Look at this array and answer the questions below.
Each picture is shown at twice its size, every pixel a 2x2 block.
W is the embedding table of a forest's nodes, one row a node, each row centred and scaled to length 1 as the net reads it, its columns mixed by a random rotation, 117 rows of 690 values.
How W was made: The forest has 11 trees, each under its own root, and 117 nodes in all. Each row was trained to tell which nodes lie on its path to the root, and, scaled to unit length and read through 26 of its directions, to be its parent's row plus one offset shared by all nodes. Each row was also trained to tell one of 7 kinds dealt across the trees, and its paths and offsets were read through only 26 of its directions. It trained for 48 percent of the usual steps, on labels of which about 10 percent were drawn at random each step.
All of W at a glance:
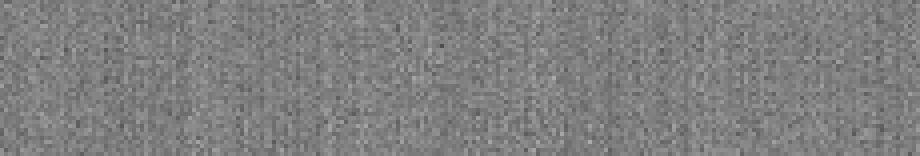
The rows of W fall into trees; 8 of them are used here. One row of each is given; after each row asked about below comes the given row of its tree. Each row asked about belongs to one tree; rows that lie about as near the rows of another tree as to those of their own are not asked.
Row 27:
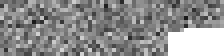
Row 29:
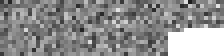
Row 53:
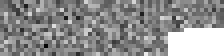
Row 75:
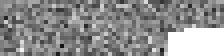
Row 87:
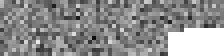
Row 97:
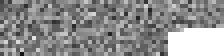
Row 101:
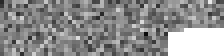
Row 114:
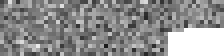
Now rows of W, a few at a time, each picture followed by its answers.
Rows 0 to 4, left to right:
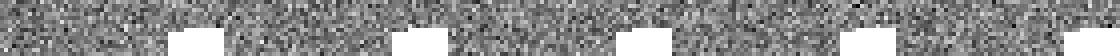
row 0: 53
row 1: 87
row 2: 75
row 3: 29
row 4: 97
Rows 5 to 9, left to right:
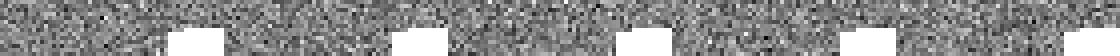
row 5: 97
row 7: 29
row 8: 87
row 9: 114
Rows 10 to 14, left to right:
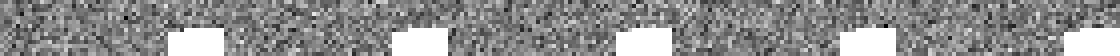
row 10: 101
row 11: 97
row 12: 29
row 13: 75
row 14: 101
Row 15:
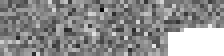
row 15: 53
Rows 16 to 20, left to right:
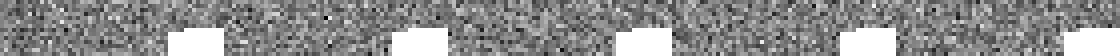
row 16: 53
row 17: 97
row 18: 75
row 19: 75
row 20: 29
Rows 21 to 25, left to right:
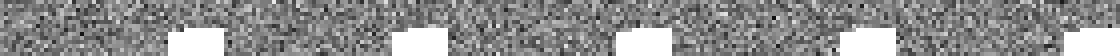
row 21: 87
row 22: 29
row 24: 97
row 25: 75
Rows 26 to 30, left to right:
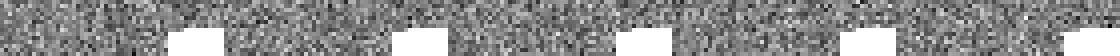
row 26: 75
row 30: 97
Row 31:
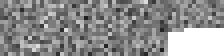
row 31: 114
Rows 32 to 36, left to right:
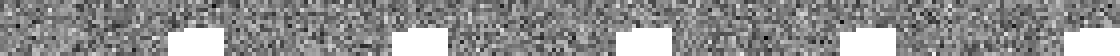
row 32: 101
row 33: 29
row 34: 87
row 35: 87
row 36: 53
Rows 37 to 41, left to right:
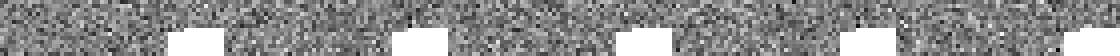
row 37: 27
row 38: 27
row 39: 97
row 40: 27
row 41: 75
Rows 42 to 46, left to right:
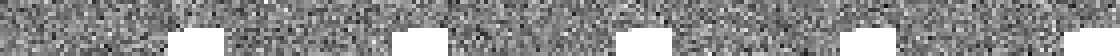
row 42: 101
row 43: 53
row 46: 75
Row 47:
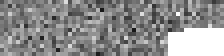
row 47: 101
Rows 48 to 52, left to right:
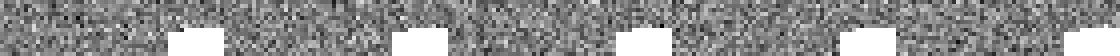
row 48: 87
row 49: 114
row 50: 75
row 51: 97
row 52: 114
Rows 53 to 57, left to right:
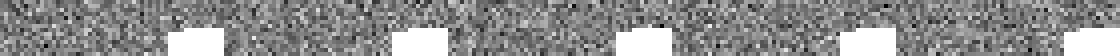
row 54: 29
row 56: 53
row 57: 97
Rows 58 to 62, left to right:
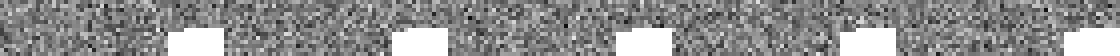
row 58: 75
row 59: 97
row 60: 97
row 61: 27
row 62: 97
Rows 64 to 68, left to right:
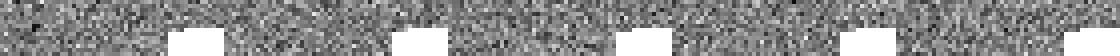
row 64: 114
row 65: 97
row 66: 29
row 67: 27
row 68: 75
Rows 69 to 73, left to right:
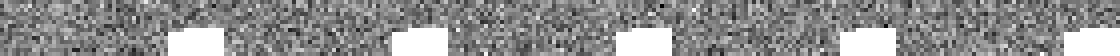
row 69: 114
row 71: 53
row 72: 29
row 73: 29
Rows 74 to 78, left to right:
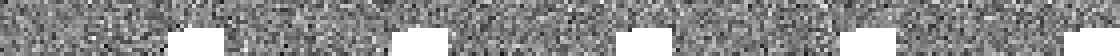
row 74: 101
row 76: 27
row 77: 75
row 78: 27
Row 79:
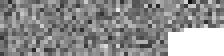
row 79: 29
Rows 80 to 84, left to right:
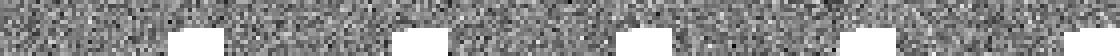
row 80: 53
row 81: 97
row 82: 27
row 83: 75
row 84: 87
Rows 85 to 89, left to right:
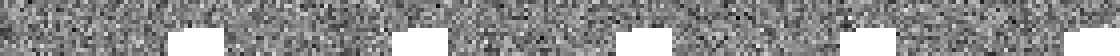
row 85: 75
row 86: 75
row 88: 101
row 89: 114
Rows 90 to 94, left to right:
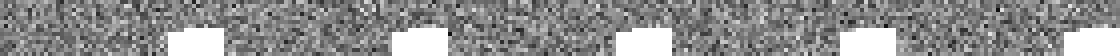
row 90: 29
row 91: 114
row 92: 75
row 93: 53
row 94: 53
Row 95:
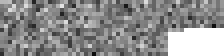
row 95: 114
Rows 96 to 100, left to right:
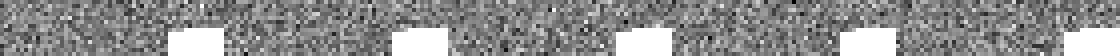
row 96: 114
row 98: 53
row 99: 27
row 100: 29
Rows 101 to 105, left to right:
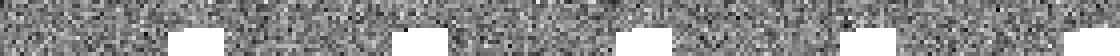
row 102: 101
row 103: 75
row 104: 101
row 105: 53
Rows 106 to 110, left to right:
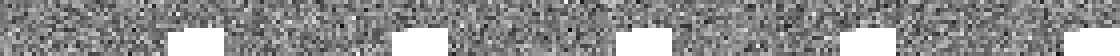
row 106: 97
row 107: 53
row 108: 29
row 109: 101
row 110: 97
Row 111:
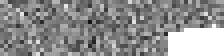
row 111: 87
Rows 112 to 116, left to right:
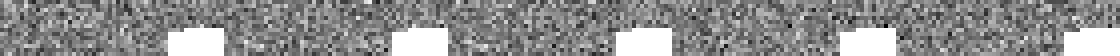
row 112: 114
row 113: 114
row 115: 97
